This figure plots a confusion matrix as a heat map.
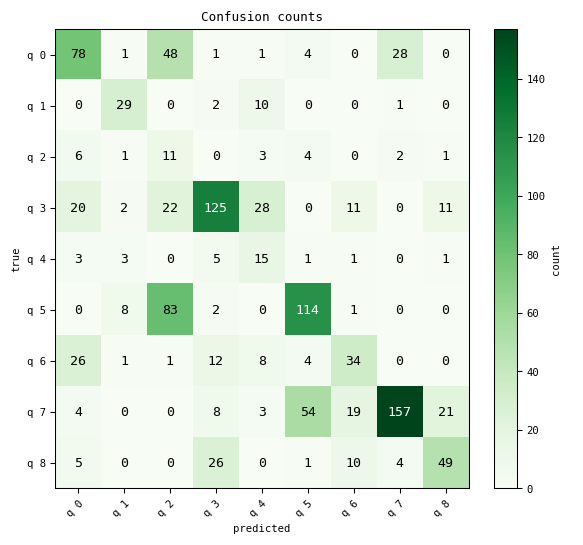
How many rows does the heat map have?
9
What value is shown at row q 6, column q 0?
26
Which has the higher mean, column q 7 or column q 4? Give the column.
q 7
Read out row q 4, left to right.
3 3 0 5 15 1 1 0 1
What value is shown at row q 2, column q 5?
4
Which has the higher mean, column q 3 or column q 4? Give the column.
q 3
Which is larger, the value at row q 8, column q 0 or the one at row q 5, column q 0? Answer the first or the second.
the first
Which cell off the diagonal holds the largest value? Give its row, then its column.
q 5, q 2
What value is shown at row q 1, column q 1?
29
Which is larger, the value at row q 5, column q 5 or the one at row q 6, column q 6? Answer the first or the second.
the first
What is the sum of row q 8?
95
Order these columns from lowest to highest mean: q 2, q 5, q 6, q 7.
q 6, q 2, q 5, q 7
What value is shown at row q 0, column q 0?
78
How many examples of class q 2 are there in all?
28
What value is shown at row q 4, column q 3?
5
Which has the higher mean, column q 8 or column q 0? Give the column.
q 0
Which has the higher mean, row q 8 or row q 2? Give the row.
q 8
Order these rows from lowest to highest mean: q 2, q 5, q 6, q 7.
q 2, q 6, q 5, q 7
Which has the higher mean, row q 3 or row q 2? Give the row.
q 3
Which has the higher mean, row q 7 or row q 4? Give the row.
q 7
